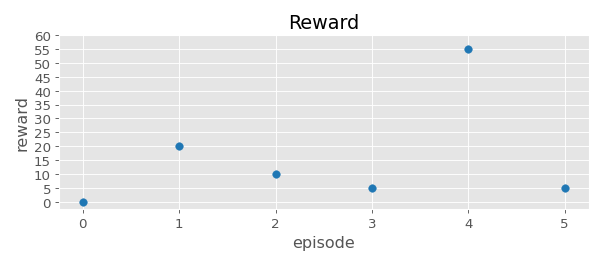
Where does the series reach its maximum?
4
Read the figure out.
Title: Reward
x-axis: episode, ticks 0 1 2 3 4 5
y-axis: reward, ticks 0 5 10 15 20 25 30 35 40 45 50 55 60
Values:
0 20 10 5 55 5
